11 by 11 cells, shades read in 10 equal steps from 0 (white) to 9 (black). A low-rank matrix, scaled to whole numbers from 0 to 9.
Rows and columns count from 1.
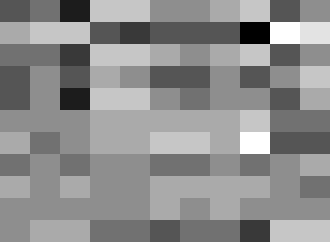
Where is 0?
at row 2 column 10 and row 7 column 9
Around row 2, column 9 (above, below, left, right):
2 2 6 0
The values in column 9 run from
0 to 9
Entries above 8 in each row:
0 1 0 0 0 0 0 0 0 0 0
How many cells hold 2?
16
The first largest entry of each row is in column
3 9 3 1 3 10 10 1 11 1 9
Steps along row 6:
same same down same same same same down up same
